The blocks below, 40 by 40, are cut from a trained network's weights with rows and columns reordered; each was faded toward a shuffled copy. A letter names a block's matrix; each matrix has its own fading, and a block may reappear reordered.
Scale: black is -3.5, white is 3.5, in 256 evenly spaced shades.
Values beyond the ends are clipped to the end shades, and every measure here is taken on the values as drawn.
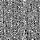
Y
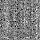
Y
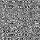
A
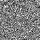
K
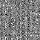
Y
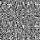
A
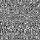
A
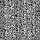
Y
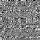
A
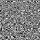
A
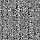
Y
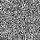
K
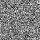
K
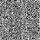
Y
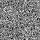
K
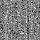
Y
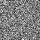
K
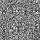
A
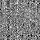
Y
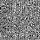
Y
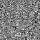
K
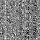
Y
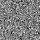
K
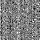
Y
